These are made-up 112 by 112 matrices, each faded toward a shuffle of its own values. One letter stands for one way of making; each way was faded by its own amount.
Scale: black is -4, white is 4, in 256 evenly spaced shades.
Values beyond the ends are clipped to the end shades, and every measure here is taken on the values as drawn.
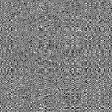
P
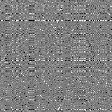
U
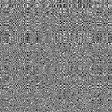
P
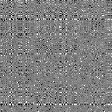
U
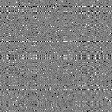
U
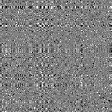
P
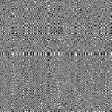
U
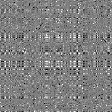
U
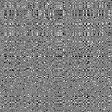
U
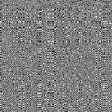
P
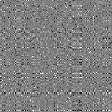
U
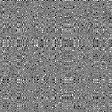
P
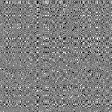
U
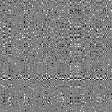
U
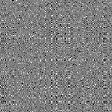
P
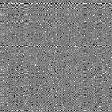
U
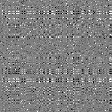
U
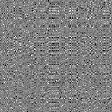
P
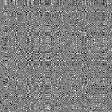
P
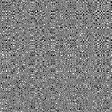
P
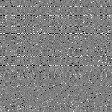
U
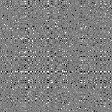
U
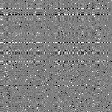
U
